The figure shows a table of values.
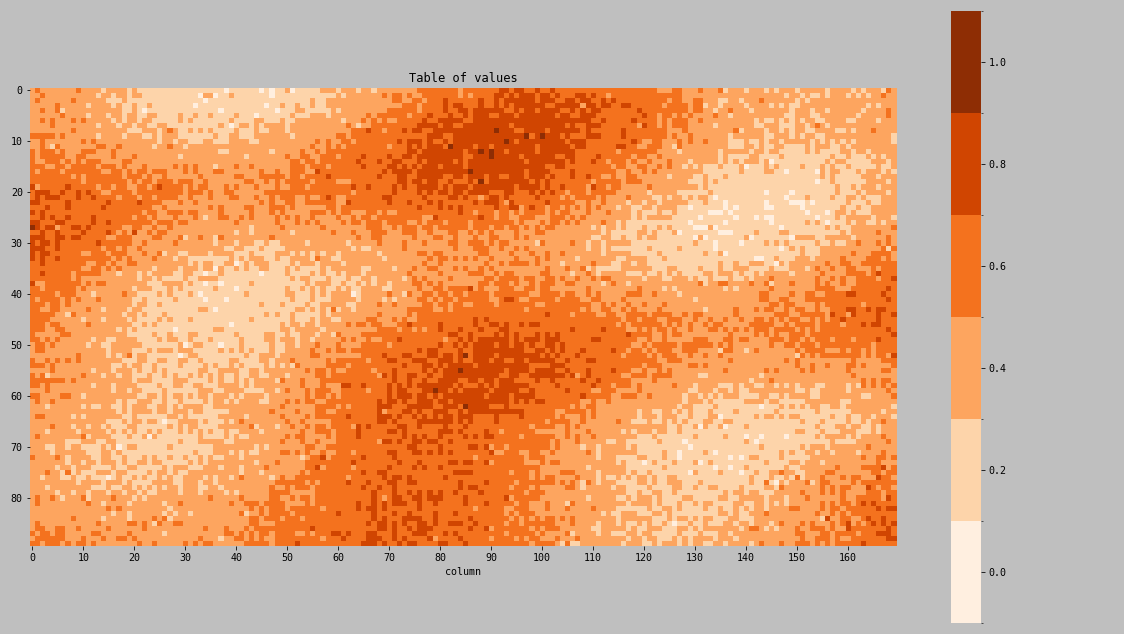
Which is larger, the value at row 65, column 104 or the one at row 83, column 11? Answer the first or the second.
the first
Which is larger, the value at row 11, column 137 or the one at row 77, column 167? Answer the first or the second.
the second
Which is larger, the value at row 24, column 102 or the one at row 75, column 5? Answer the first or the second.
the first
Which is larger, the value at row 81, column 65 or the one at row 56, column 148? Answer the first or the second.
the first
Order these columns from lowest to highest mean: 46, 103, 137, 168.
137, 46, 168, 103
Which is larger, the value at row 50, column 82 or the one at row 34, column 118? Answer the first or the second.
the first
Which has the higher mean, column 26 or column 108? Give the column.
108
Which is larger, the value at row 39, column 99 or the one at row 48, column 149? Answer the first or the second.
the second
